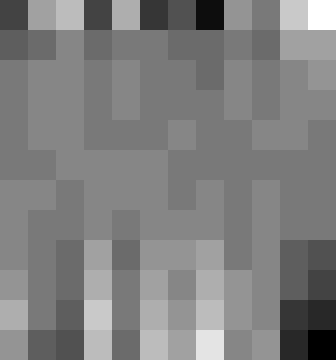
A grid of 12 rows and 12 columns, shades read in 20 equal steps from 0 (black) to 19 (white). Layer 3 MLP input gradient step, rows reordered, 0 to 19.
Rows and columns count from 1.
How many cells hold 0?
1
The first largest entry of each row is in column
12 11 12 2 2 3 1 1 4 4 4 8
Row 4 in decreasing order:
10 10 10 10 10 10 9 9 9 9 9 9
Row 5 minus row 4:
0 0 0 0 -1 0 1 0 -1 1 0 -1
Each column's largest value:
13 12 14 15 13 14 12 17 11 11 15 19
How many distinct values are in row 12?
10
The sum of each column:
113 112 111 124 114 120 114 120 117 115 105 102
